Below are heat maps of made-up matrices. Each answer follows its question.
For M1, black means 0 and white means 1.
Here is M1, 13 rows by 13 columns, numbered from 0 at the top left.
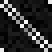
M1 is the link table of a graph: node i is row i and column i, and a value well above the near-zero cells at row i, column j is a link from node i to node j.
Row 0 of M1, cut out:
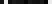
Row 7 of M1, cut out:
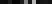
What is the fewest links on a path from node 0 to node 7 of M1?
6
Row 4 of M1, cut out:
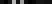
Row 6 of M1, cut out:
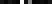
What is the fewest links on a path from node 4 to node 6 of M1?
2
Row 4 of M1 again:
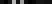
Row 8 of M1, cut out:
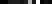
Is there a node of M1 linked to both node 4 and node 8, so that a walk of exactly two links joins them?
no
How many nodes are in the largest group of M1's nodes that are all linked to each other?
2
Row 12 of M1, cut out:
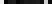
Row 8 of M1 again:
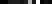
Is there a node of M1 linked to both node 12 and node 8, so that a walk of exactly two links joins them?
no
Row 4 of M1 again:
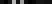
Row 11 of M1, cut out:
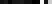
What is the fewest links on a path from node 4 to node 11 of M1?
6
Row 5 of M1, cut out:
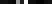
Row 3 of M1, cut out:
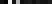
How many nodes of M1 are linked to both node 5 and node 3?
1
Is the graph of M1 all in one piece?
yes
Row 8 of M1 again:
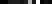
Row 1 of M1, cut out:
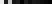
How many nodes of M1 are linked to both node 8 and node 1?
0
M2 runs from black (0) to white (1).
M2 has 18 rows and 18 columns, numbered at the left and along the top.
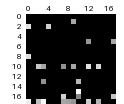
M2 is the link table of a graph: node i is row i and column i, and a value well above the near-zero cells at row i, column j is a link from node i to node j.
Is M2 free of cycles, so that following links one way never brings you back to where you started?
yes
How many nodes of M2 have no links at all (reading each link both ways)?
2
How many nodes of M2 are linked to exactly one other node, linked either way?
3
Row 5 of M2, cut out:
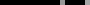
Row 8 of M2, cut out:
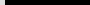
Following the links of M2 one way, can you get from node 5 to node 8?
yes
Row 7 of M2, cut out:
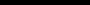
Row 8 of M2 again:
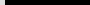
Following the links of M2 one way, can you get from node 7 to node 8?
no
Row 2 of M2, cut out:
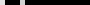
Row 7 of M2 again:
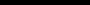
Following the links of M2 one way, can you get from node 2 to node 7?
no
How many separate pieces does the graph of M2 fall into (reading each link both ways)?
3
